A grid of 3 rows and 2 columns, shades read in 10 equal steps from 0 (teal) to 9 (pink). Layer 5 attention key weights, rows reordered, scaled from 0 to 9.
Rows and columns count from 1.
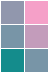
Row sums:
14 11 4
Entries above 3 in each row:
2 2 1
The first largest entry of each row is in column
2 2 2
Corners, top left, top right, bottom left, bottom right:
5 9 0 4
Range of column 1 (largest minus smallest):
5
